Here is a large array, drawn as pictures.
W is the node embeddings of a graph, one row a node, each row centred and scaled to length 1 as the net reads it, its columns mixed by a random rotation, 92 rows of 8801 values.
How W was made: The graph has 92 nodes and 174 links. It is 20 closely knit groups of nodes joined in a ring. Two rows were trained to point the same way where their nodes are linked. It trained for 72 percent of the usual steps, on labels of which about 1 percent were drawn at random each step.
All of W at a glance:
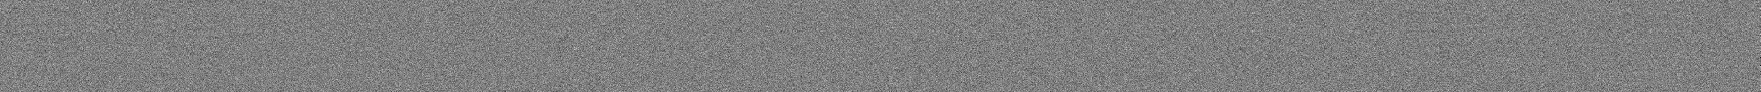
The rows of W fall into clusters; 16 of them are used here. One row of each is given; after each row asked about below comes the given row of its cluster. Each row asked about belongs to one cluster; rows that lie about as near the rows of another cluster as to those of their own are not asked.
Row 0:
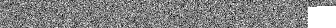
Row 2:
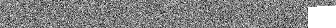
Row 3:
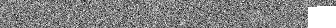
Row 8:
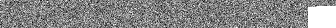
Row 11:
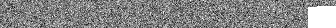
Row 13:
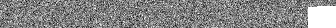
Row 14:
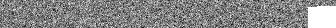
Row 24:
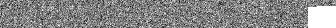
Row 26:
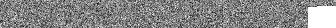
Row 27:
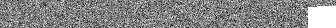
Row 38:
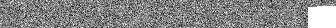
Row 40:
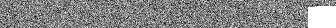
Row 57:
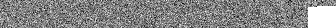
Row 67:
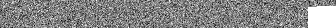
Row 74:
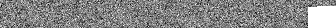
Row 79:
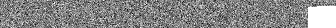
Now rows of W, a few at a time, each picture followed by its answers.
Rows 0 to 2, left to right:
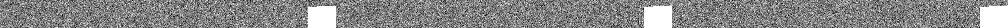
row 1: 2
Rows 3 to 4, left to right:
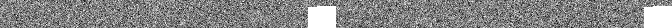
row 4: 14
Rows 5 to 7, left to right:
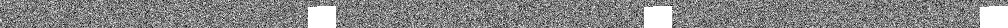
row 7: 13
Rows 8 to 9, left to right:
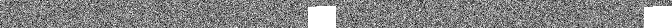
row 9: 3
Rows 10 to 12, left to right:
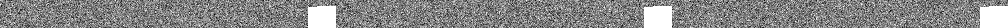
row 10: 74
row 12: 13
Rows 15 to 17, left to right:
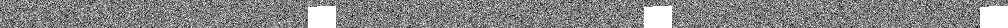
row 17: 74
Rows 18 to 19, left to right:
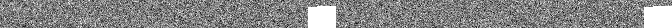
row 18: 14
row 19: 27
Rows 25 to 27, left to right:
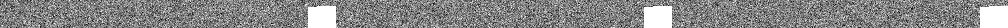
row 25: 11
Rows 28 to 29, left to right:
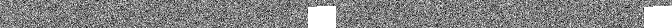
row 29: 2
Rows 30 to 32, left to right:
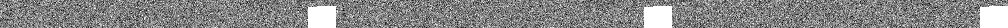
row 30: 13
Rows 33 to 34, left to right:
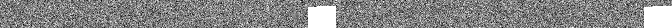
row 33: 11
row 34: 8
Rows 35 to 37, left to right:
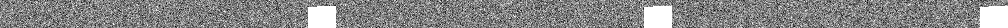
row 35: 3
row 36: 2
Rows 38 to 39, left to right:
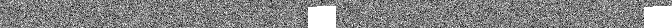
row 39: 11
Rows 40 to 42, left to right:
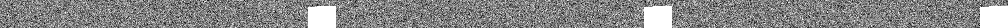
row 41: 67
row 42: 74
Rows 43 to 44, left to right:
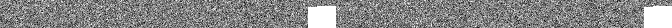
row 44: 14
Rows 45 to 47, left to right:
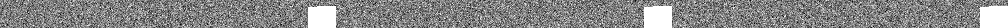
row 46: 13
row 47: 79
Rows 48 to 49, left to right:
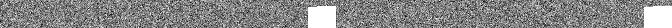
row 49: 79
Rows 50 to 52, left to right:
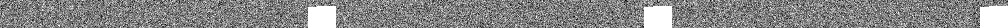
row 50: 24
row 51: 57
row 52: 38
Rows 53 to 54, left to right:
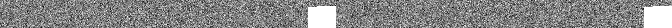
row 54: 0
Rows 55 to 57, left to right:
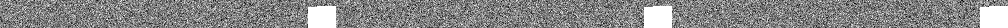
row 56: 38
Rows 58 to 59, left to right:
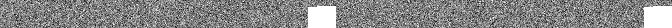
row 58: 3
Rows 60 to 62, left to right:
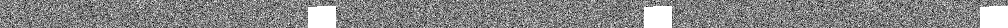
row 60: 26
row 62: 79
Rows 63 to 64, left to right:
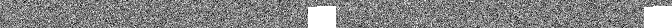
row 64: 14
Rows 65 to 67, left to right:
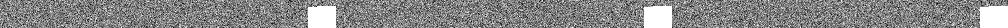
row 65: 57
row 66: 8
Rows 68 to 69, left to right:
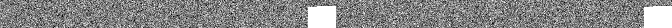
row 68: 0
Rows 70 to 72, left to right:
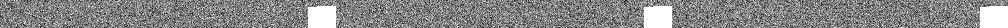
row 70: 11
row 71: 57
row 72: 40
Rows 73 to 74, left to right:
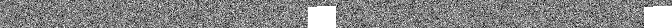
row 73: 0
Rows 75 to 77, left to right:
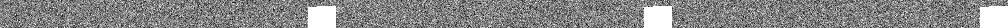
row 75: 0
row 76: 3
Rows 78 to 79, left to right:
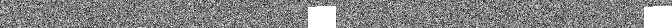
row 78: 13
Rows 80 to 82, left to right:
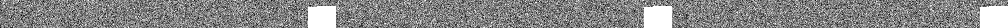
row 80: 67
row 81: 14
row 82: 40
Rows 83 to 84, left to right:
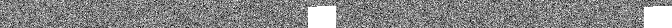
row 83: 27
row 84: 0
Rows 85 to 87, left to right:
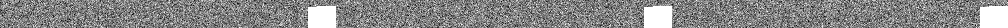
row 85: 67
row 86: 38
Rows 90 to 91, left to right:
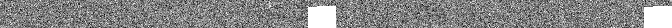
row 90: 74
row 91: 26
